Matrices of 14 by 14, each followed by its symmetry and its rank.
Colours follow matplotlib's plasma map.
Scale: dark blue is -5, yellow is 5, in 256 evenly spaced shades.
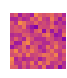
neither, full rank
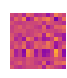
neither, rank two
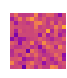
antisymmetric, full rank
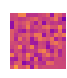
antisymmetric, full rank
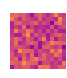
neither, full rank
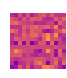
neither, rank three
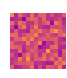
symmetric, full rank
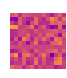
neither, rank three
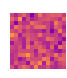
antisymmetric, full rank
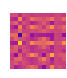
neither, rank two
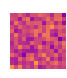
antisymmetric, full rank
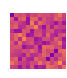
symmetric, full rank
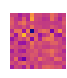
neither, rank three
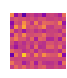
neither, rank two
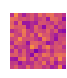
neither, full rank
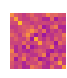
symmetric, full rank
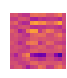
neither, rank two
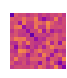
symmetric, full rank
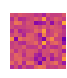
neither, rank three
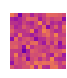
neither, full rank
